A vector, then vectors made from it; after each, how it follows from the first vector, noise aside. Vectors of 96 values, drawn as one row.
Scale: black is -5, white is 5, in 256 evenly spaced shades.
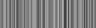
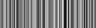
scaled up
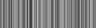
reversed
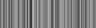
reversed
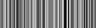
scaled up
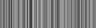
reversed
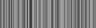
reversed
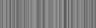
shrunk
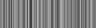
reversed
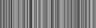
reversed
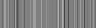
partly zeroed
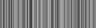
reversed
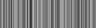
reversed
